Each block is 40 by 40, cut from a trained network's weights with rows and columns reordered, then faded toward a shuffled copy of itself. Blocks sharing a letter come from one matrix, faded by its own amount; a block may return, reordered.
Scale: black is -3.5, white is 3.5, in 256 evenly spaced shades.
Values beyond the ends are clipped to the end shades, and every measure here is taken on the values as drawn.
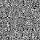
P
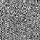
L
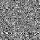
P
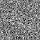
P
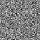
L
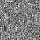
L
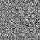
L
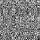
L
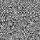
P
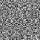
L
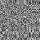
L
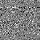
P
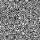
P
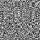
L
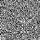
L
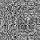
L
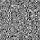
P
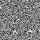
P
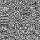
L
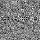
P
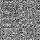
L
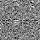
P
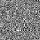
L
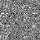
P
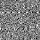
P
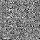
P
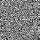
P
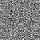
L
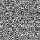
L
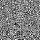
P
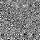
P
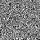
P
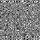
P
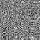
L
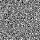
P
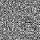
L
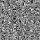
P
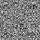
L
